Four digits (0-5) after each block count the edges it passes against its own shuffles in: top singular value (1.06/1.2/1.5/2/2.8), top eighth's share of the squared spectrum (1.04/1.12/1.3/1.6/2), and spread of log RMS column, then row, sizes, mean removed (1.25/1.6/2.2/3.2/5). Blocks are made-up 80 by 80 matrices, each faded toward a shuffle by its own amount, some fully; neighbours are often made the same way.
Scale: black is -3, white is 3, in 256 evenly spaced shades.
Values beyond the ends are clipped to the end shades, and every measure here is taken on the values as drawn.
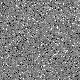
2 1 0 0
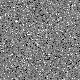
0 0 0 0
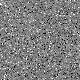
1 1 0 0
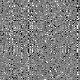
4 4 3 2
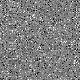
4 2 1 1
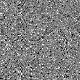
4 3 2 1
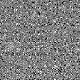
4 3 2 2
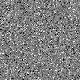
3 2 0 0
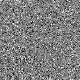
3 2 1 1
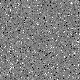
2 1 0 0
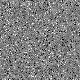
3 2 1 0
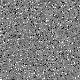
2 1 0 0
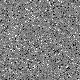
0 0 0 0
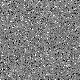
2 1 0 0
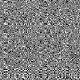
4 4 2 3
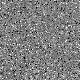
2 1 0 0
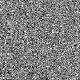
3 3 1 1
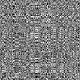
4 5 3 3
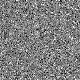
3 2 1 0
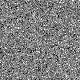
1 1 0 0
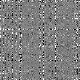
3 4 4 3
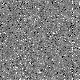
1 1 1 0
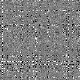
2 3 3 3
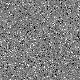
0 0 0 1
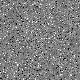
0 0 0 0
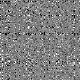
2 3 3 3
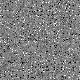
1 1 1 1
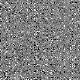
2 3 3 3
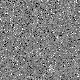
0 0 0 0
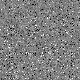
1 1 1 1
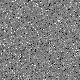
0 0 0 0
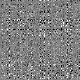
2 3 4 3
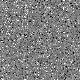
0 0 0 0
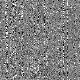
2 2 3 0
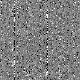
2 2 3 0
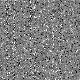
1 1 2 0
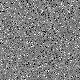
0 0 0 0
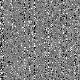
2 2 3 0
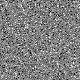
3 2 1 0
